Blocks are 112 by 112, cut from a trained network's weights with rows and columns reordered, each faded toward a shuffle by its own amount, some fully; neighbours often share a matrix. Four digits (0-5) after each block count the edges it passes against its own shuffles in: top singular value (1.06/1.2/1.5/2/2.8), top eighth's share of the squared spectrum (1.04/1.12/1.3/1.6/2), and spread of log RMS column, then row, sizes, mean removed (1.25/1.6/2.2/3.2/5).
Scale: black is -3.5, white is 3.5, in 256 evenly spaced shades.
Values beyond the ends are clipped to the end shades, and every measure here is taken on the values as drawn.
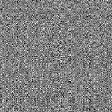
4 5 3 3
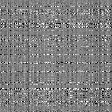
4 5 1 5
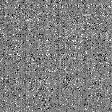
2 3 0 2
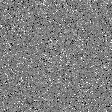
0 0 0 0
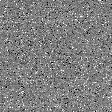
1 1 1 0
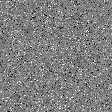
0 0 0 0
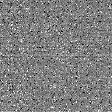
2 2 2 0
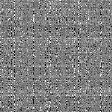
3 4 4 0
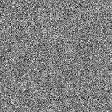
3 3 1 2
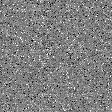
1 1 0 0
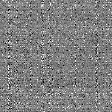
3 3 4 1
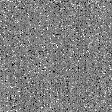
2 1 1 1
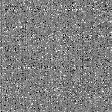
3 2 0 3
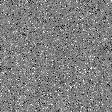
0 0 0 0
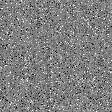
1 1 0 0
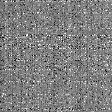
3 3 0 3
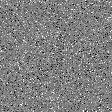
0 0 0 0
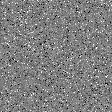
0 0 0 0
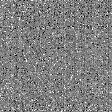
2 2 0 2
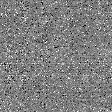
2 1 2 0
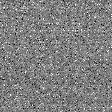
2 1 1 0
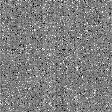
2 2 0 2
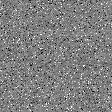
1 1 0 0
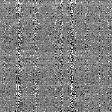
3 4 4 1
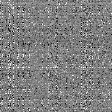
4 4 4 1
